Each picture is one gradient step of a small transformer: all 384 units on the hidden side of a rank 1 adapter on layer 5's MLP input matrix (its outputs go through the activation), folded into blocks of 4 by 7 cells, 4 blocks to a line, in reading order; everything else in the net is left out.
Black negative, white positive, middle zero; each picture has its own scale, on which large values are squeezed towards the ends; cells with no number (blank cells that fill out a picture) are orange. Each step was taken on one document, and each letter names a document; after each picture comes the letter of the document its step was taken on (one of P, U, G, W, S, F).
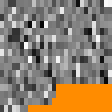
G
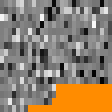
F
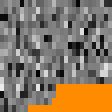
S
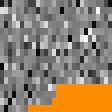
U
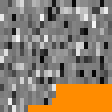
F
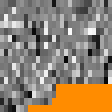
G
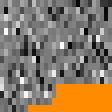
S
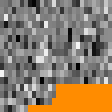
U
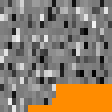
F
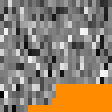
S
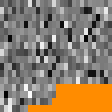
U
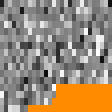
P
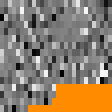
S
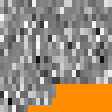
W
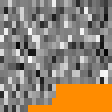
S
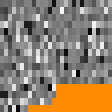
W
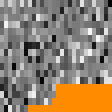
G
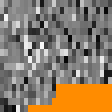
G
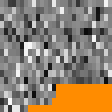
G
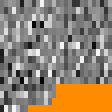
S
